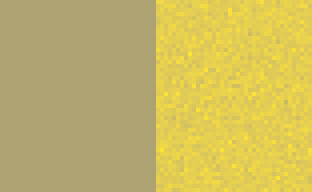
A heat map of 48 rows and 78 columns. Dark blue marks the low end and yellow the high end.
It is made of 1 by 2 panels. Panel 1,1: high, flat. Panel 1,2: very high, fine-grained, faint in contrast.
